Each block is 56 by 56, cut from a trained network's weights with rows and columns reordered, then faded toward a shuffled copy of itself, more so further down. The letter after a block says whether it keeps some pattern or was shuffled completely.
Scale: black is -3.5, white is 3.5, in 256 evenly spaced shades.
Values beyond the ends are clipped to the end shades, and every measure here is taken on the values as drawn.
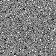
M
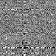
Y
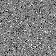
M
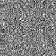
Y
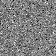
M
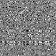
Y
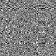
Y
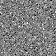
M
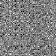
Y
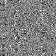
Y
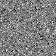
M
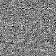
Y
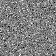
M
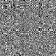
Y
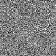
Y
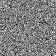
M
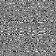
Y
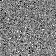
M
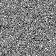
M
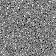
M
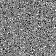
M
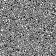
M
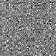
Y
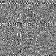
Y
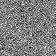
M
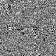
Y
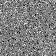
M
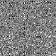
Y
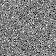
M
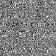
Y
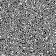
M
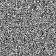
M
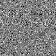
Y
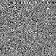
Y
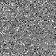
Y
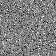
M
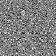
Y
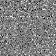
Y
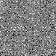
Y
